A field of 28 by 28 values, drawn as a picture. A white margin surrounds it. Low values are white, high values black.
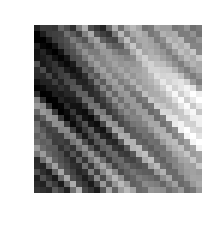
Grain: diagonal, down to the right. Slope: up to the left. Ninth with the lowest average: middle right. Odd rows or columns: none.
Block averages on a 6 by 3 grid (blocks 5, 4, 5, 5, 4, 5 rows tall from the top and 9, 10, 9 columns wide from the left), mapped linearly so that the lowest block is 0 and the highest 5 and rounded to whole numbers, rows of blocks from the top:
4 2 2 / 5 2 1 / 5 3 0 / 4 3 1 / 4 3 2 / 4 3 2
